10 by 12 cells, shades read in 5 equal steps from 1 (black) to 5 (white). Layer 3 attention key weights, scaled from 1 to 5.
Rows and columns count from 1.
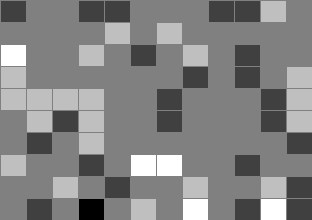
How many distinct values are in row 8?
4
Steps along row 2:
same same same up down up down same same same same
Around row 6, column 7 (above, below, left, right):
2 3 3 3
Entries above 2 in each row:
7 12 10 10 10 9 10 10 10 8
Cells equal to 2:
23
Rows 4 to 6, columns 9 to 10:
3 2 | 3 3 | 3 3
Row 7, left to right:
3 2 3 4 3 3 3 3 3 3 3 2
